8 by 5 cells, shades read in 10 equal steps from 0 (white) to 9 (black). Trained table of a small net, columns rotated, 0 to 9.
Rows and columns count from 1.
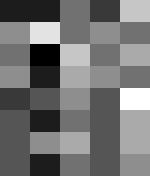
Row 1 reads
8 8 5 7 2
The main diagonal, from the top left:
8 1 2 4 0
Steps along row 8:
up down up down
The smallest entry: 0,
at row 5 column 5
